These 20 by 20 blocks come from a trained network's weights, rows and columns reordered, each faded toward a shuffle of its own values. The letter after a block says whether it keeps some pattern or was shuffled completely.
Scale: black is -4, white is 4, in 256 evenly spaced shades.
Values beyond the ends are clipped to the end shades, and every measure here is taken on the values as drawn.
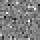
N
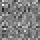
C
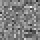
C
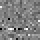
C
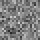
C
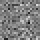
C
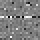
C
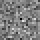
N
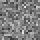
N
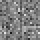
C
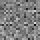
C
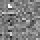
C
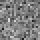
N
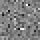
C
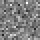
N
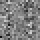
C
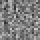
C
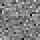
N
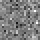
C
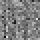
C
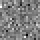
N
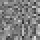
C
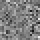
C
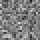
C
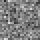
N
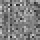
C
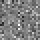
C
